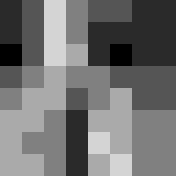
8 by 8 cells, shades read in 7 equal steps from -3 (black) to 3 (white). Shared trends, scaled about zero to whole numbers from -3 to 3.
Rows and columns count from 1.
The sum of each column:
-5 0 8 -6 -1 -2 -8 -8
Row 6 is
1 1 0 -2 1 1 0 0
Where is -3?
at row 3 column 1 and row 3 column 6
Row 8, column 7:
0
